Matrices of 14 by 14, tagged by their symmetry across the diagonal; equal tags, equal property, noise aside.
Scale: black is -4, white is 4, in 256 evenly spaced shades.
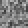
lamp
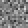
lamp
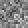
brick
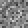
brick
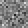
brick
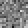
lamp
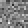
lamp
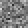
lamp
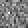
lamp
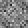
brick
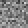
lamp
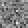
lamp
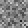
brick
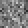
lamp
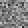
lamp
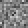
brick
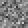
brick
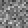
lamp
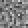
lamp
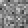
brick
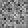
brick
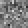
lamp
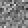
lamp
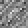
brick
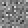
brick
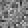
brick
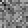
brick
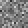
brick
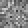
brick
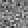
lamp
